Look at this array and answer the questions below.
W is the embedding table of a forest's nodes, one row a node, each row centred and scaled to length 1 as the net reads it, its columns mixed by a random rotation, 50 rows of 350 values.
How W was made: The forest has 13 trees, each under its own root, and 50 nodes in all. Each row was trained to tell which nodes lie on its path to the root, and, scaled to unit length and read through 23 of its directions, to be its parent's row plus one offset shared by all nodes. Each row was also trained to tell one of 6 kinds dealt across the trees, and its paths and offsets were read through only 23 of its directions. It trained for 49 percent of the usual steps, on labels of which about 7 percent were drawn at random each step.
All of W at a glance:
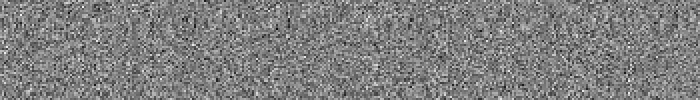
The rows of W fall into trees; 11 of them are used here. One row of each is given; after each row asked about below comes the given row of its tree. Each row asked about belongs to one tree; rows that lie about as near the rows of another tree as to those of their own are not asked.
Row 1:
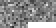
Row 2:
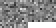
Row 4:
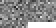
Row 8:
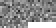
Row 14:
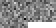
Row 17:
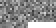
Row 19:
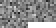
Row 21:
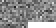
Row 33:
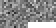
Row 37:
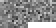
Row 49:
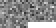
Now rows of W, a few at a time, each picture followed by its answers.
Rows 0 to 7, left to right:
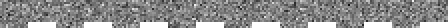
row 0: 33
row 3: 21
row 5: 2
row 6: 21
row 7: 37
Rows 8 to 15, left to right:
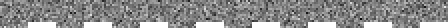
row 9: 19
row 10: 19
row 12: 14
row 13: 33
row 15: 49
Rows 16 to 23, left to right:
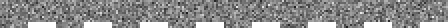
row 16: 33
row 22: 37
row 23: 49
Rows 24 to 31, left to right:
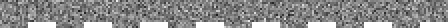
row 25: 37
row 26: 49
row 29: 33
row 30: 1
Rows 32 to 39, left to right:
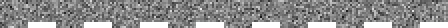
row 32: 17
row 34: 17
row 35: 19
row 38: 49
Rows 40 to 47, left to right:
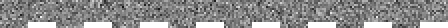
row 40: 4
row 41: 19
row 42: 17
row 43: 37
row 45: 4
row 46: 21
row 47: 21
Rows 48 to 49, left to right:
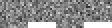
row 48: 1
